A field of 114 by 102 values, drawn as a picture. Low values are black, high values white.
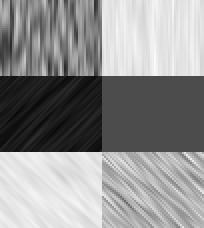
The table splits into 3 rows of 2 panels. Panel 1,1: middling, streaked downward, strong in contrast. Panel 1,2: very high, streaked downward, faint in contrast. Panel 2,1: very low, slanting up to the right, faint in contrast. Panel 2,2: low, flat. Panel 3,1: very high, slanting down to the right, faint in contrast. Panel 3,2: high, slanting down to the right.
